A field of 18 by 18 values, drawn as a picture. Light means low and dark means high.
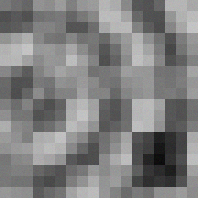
Rings spread out from the middle left. The bottom right is the ninth with the highest average. In the bottom right lies a patch that is higher than the rest. Overall the values sit about 50% of the way up the scale.
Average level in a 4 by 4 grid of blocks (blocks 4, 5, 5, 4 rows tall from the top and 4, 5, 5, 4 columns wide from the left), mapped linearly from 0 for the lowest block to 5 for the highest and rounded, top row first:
3200 / 1012 / 1025 / 2235
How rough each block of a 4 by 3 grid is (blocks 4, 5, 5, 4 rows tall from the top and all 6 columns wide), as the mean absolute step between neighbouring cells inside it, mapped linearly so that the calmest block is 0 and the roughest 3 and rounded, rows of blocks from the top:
012
000
012
013
